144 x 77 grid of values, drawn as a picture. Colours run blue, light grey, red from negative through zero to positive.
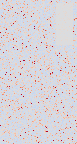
Average level on the scale: 50%. Stripes: none. Grain: fine. Odd rows or columns: none. Slope: none. Seam: none. Mirror symmetry: none. Odd patch: calmer, in the top right.
